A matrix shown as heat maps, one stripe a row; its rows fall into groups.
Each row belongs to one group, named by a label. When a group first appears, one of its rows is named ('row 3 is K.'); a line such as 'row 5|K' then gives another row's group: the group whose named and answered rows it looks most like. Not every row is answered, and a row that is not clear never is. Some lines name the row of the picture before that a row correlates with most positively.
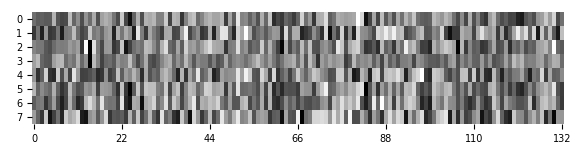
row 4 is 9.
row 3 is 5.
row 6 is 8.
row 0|8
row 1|9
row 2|8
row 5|8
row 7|9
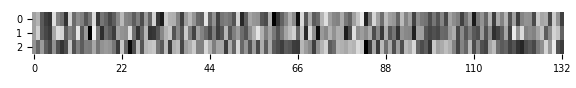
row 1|5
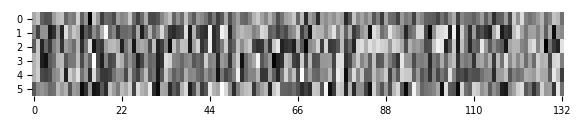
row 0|5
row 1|9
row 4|5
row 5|9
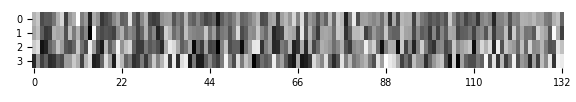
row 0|5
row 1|5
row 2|5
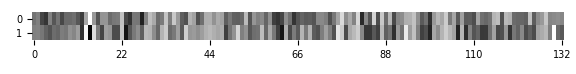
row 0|8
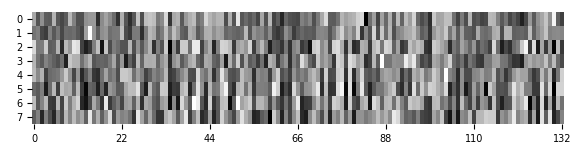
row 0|8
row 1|8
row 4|9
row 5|9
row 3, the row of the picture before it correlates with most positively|1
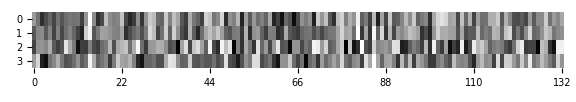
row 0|8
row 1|8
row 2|9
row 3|5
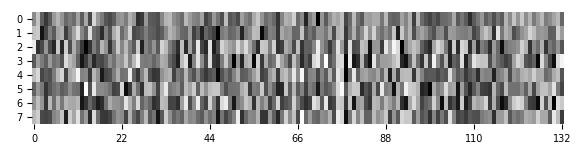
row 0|5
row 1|5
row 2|9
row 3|9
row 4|5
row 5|8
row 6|9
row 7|5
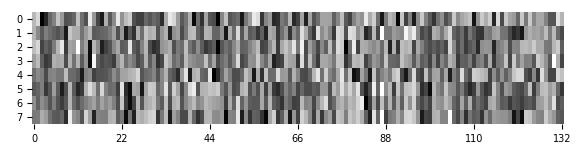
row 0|5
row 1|8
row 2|5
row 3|5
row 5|8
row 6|8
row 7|8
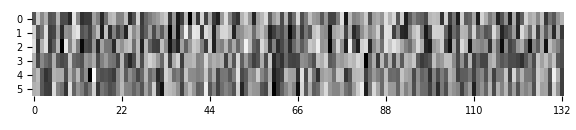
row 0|9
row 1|9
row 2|9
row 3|8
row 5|5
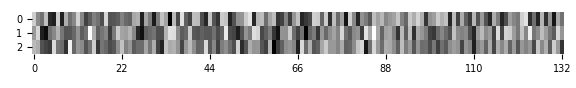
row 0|9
